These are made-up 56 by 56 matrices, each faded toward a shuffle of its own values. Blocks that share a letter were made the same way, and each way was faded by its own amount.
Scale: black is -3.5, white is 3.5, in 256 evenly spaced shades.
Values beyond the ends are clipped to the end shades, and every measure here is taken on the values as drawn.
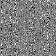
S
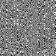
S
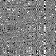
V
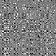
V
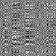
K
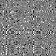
V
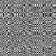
K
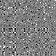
V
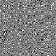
V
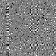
V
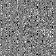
S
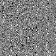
S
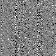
S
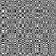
K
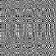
K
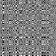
K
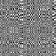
K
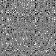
V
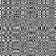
K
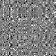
V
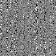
S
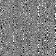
S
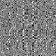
V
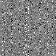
S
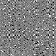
V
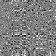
V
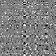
V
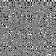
V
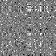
V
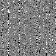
S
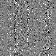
S
